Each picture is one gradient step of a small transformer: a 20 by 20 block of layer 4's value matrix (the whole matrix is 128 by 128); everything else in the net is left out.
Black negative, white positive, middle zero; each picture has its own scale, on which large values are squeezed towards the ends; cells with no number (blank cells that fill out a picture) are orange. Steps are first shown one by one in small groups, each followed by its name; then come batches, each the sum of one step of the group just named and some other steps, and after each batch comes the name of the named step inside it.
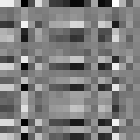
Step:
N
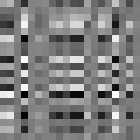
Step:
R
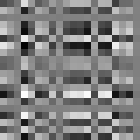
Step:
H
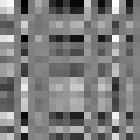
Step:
R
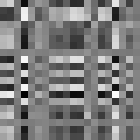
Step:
R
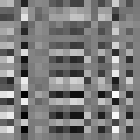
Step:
R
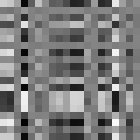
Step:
N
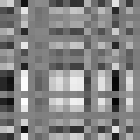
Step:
R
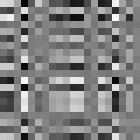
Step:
N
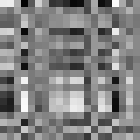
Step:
N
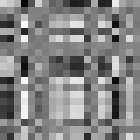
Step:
N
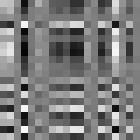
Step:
N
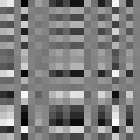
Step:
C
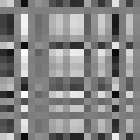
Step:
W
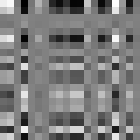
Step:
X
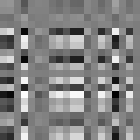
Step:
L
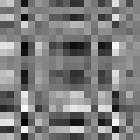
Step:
C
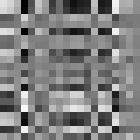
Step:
L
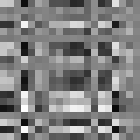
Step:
W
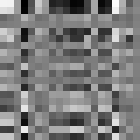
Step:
X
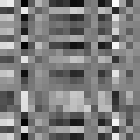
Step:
C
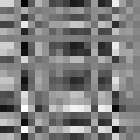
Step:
W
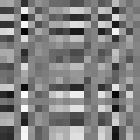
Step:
L
